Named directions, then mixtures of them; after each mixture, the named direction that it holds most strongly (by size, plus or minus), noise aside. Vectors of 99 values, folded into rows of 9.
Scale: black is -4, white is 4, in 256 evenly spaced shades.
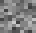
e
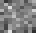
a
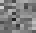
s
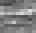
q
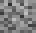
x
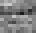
q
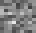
e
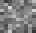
a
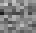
x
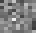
s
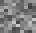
e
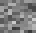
e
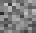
x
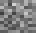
x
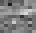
q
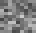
e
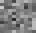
s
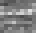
q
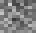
x
